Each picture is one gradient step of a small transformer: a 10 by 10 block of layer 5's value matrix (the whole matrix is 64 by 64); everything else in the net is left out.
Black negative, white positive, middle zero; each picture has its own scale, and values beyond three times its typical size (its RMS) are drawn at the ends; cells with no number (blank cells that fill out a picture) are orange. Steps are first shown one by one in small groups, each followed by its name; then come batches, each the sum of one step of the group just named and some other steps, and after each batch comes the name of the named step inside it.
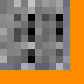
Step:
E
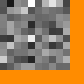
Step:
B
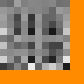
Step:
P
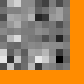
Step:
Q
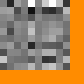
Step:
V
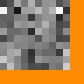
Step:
E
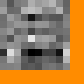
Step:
B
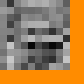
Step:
P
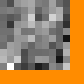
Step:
Q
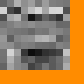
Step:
E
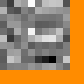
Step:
V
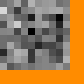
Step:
E
